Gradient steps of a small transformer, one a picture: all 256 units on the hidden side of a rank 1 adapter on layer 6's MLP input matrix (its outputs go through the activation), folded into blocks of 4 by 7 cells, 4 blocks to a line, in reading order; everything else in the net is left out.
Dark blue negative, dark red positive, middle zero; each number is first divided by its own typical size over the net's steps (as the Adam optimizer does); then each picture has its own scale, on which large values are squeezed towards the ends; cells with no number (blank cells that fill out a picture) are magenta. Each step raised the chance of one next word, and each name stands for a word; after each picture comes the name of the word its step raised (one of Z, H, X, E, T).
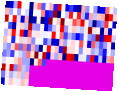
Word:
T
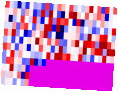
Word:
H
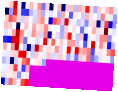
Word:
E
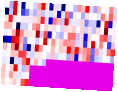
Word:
E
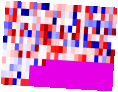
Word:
E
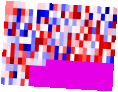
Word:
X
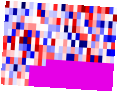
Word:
T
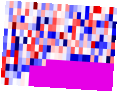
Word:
X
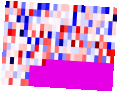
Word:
E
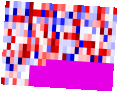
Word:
T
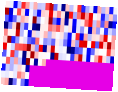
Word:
H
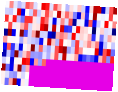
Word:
X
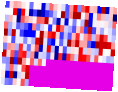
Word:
X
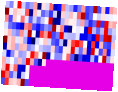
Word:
T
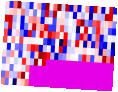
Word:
H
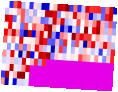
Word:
H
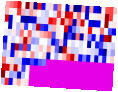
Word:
T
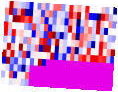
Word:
X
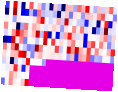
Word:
E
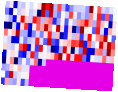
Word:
H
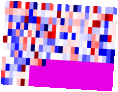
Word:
E
